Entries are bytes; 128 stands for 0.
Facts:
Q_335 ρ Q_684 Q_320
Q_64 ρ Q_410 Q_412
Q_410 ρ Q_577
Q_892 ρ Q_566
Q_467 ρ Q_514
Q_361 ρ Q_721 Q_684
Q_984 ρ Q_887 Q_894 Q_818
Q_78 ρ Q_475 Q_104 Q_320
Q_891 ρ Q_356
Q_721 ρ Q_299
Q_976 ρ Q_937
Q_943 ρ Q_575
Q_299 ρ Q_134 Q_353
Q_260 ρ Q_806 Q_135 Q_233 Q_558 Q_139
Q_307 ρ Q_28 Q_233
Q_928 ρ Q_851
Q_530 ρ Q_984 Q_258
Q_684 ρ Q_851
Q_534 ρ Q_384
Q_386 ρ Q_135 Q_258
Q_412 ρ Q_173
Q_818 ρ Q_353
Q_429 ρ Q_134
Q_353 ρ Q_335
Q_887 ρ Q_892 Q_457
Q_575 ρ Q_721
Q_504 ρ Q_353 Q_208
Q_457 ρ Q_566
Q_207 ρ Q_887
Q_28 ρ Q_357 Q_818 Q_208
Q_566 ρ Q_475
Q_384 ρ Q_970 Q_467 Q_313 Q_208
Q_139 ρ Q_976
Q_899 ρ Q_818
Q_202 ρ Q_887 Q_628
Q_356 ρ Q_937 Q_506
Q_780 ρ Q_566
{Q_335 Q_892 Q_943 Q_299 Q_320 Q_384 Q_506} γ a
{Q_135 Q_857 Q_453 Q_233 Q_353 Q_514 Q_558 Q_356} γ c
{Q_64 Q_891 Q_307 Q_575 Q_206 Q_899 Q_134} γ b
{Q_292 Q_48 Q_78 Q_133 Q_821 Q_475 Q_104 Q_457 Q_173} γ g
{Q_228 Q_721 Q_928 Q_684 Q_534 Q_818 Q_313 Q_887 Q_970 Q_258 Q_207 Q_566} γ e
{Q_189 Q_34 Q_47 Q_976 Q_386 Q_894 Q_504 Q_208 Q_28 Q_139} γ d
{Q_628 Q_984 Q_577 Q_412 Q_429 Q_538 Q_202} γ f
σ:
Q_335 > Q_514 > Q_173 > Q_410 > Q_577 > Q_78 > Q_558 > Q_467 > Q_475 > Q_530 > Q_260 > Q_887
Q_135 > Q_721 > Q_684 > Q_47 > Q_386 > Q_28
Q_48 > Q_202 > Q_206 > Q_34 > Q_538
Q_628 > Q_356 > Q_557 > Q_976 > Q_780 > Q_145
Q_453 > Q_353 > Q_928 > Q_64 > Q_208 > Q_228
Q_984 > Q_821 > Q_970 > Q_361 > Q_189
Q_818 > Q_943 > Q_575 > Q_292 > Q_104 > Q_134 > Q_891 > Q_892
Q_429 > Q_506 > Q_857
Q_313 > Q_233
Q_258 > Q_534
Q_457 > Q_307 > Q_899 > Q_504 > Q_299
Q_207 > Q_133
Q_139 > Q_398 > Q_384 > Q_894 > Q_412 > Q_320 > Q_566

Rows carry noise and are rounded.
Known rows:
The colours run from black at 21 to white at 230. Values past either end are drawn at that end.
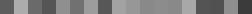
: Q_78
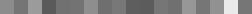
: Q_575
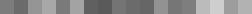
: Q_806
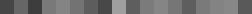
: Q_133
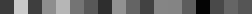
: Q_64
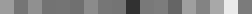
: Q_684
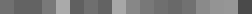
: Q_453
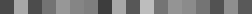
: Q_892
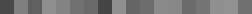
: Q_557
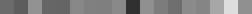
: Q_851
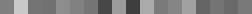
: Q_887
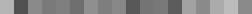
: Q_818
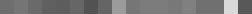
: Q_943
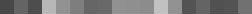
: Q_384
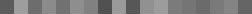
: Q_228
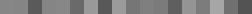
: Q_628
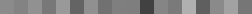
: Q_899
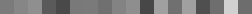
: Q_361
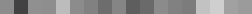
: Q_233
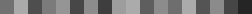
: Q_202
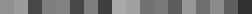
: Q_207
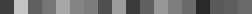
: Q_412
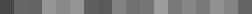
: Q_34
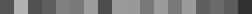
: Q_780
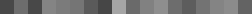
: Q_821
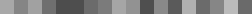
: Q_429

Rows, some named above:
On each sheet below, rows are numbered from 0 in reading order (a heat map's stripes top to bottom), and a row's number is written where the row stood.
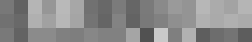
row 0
Q_558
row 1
Q_558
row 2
Q_504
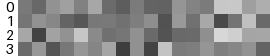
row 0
Q_806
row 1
Q_361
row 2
Q_135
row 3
Q_566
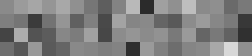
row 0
Q_386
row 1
Q_457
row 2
Q_780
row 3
Q_851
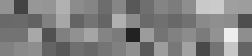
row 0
Q_233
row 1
Q_453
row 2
Q_134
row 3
Q_361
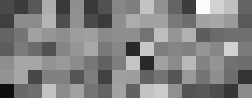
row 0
Q_506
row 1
Q_891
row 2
Q_28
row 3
Q_320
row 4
Q_386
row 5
Q_207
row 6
Q_467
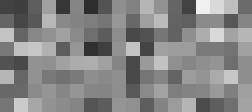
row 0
Q_506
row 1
Q_313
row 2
Q_258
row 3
Q_260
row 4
Q_208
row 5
Q_818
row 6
Q_357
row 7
Q_530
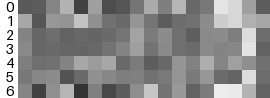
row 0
Q_976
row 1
Q_135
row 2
Q_335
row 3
Q_335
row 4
Q_894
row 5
Q_299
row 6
Q_139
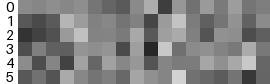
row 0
Q_307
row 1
Q_970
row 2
Q_514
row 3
Q_475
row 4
Q_353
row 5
Q_534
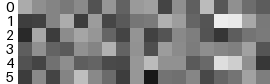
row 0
Q_984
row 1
Q_937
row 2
Q_410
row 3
Q_104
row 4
Q_356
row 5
Q_173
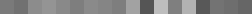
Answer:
Q_504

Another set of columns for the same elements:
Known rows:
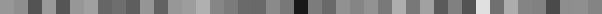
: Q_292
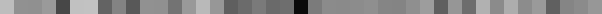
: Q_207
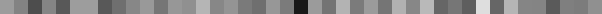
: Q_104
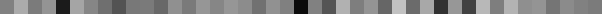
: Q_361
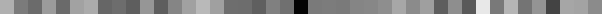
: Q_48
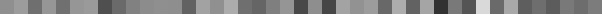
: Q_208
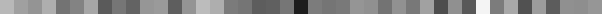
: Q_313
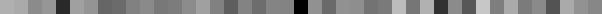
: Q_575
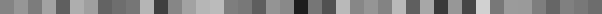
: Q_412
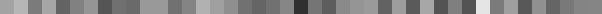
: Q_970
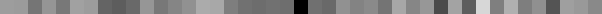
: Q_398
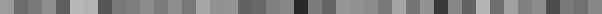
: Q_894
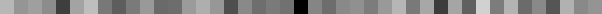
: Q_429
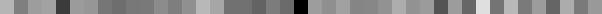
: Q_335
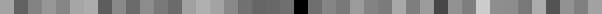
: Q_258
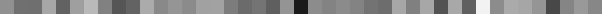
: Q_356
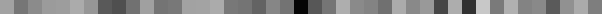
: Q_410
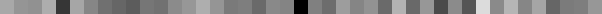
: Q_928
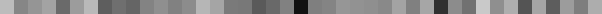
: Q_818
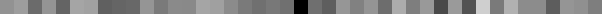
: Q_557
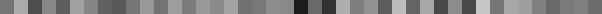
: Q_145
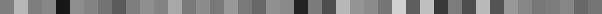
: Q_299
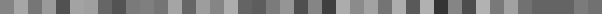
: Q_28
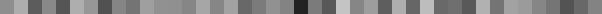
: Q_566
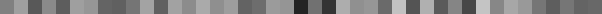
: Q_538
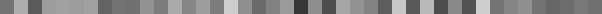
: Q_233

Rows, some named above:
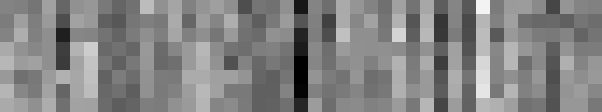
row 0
Q_506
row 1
Q_28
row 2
Q_299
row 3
Q_202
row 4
Q_429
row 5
Q_135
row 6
Q_453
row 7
Q_307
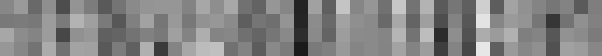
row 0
Q_320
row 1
Q_976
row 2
Q_899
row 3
Q_173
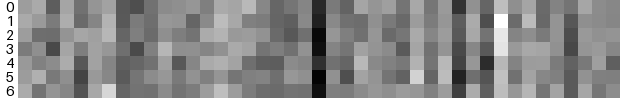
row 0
Q_357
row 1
Q_514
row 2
Q_135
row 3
Q_937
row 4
Q_64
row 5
Q_134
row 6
Q_984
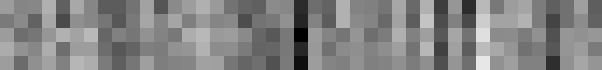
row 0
Q_64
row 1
Q_891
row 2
Q_135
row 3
Q_307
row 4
Q_139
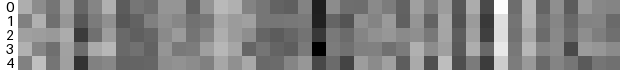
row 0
Q_514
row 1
Q_467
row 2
Q_384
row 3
Q_453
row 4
Q_534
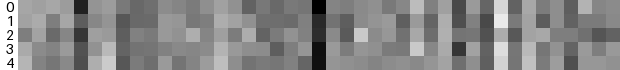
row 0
Q_943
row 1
Q_970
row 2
Q_892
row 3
Q_353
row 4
Q_457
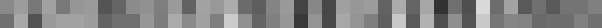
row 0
Q_208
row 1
Q_233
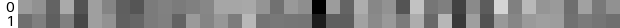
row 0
Q_851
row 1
Q_530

